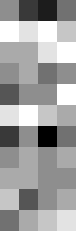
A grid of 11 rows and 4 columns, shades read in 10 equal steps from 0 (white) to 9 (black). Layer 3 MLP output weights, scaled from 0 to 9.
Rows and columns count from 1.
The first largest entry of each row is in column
3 4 1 3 1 4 3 1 3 2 1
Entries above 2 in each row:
4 0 2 4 3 1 4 4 4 3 2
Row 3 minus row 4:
-1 0 -4 -4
